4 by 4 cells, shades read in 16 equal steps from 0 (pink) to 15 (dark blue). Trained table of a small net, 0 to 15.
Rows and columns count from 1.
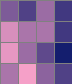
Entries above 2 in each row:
4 3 3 3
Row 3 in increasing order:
1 6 10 15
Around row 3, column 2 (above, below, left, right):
5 0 1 10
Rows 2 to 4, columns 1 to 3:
2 5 5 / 1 6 10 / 5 0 7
